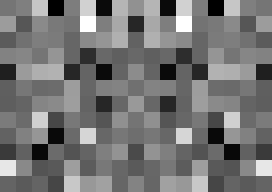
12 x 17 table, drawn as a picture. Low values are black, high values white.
Odd rows or columns: none. Grain: fine. Calmest part: bottom middle. Mirror symmetry: left to right.
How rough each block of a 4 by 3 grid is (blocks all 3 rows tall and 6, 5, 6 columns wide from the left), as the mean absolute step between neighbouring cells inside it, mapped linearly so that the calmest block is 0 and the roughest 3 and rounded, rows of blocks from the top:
2 3 2 / 2 1 2 / 2 0 2 / 2 0 2
